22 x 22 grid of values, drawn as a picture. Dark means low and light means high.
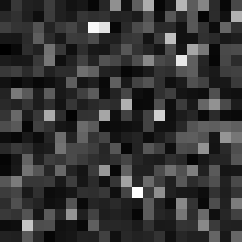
Odd rows or columns: none. Average level on the scale: 20%. Slope: none. Calmest part: top left. Mirror symmetry: none. Histogram: skewed, a long tail of high values. Stripes: none.
